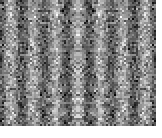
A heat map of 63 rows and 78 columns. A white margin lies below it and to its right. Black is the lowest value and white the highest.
Stripes: upright, repeating 7 times. Average level on the scale: 50%. Mirror symmetry: left to right. Odd rows or columns: none. Seam: none. Histogram: bell-shaped. Slope: none.
